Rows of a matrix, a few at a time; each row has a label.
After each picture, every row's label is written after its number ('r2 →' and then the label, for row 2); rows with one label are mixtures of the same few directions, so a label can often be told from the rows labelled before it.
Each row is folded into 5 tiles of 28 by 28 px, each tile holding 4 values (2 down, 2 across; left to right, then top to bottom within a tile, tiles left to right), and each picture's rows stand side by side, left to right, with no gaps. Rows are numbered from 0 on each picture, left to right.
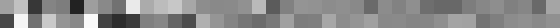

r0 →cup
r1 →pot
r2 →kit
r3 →pot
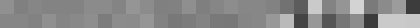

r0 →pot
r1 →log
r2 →cup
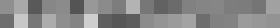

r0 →cup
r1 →pot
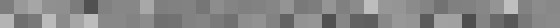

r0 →kit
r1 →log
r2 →kit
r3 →kit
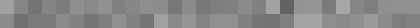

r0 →log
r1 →cup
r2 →log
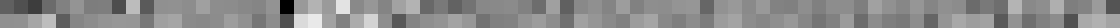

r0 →pot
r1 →log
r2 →log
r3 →pot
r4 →log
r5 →log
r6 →cup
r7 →cup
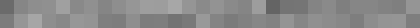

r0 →log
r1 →pot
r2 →pot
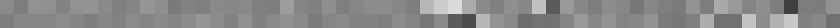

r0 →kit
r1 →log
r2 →log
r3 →pot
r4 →cup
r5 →kit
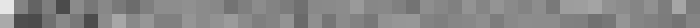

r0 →log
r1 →kit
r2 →cup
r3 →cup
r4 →pot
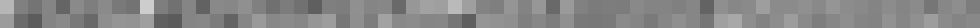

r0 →log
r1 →log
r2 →pot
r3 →pot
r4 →log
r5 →log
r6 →kit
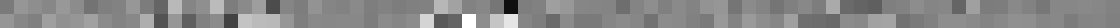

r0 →kit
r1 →cup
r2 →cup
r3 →kit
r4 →log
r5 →cup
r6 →pot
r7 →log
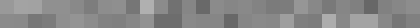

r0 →pot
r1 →log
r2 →kit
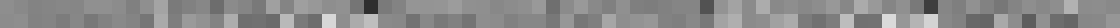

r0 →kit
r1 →cup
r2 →kit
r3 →pot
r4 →kit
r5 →log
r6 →kit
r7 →kit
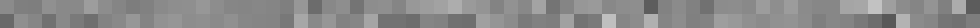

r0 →kit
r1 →log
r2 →cup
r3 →pot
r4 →kit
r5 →log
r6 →pot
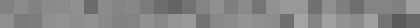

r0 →kit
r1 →pot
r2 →cup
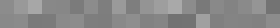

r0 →pot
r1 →pot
